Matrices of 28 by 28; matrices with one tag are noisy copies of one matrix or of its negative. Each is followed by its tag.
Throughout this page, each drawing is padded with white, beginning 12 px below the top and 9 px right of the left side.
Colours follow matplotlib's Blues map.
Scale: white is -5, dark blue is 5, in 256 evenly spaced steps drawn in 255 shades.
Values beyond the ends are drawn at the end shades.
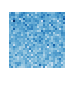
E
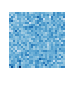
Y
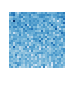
E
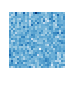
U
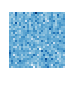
U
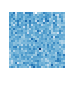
U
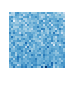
E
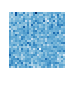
U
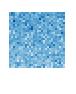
E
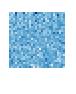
U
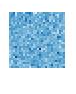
U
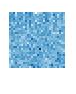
U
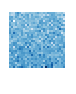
E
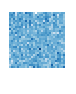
U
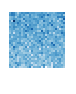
E
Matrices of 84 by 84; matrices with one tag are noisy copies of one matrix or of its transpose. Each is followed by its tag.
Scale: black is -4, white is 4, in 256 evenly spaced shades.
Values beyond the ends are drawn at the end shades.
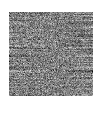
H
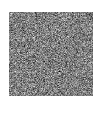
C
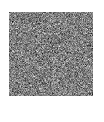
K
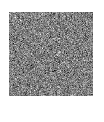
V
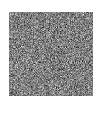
C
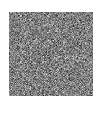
K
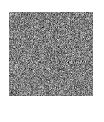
C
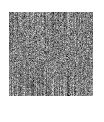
H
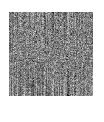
H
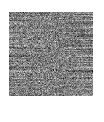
H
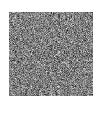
V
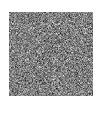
K
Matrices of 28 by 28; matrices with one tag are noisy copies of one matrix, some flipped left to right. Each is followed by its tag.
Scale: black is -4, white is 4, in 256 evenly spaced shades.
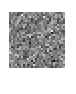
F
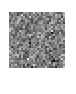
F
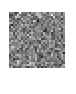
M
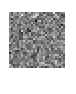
M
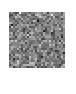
M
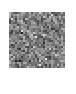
F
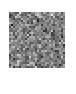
M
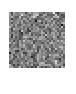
M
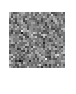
F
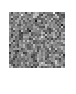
M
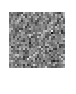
F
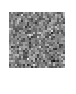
F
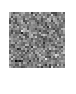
F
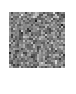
M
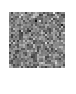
M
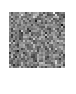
M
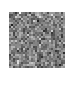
M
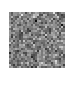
M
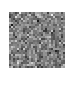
M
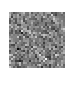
F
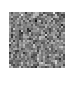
M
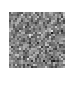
F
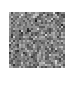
M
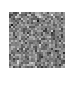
M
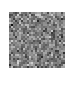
M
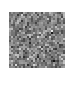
F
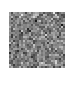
M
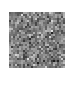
F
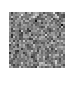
M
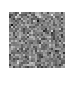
M
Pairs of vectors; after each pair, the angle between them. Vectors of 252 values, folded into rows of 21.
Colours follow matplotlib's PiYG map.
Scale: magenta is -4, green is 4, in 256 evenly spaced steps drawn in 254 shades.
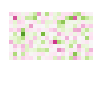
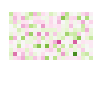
orthogonal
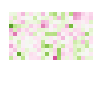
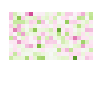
orthogonal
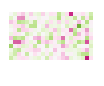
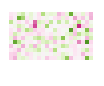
nearly opposite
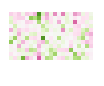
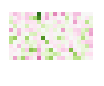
nearly parallel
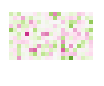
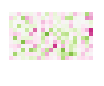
partly opposed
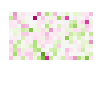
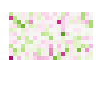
orthogonal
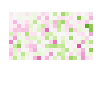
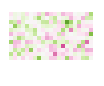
partly opposed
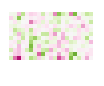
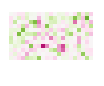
orthogonal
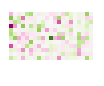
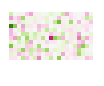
nearly opposite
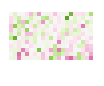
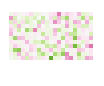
partly aligned
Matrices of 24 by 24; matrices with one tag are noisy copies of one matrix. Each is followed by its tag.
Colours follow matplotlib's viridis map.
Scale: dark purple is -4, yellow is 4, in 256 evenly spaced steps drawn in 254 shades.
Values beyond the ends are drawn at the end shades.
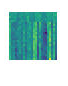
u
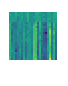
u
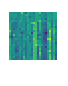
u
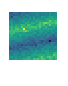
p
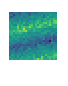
p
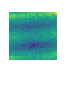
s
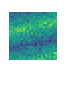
p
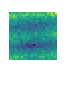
s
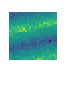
p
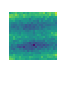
s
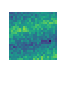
p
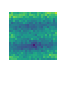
s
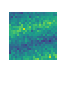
p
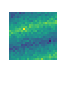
p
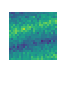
p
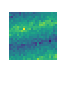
p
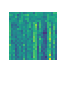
u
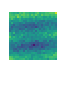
s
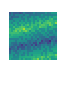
p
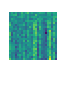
u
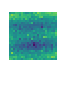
s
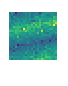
p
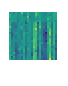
u
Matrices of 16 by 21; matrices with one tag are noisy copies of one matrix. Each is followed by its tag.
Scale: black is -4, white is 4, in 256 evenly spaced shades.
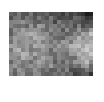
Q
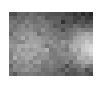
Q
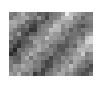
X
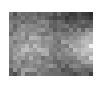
Q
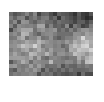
Q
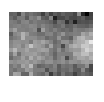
Q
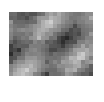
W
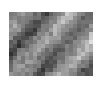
X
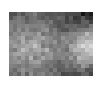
Q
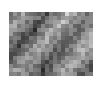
X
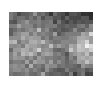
Q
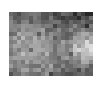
Q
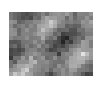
W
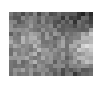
Q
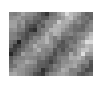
X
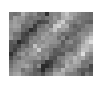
X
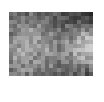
Q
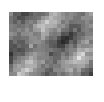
W
